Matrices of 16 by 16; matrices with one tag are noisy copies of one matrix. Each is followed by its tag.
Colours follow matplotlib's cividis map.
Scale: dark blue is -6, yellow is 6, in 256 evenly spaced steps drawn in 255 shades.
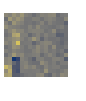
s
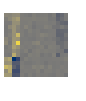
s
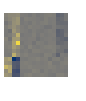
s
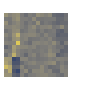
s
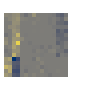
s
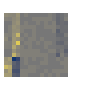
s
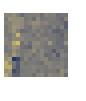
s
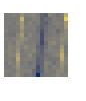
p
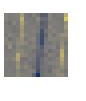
p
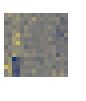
s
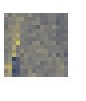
s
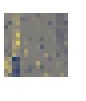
s
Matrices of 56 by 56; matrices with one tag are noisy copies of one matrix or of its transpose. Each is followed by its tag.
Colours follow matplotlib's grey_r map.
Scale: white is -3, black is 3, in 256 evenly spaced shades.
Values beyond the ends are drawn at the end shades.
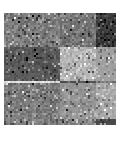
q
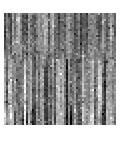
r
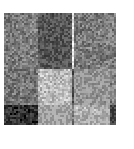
q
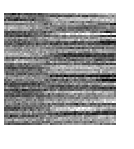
r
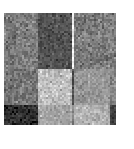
q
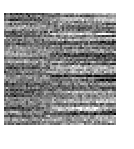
r
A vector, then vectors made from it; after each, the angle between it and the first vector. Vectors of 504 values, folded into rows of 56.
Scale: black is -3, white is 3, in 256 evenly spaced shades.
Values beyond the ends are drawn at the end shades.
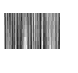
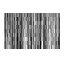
nearly parallel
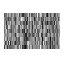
partly opposed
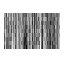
nearly opposite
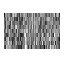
partly aligned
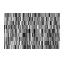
partly opposed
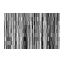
nearly opposite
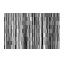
nearly opposite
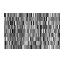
partly aligned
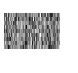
partly opposed
